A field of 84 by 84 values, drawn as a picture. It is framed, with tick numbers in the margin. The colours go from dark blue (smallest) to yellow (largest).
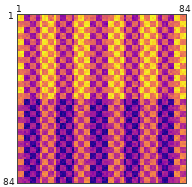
Average level on the scale: 50%. Stripes: upright, repeating 5 times. Mirror symmetry: none. Seam: horizontal, 50% of the way down, the top part higher.
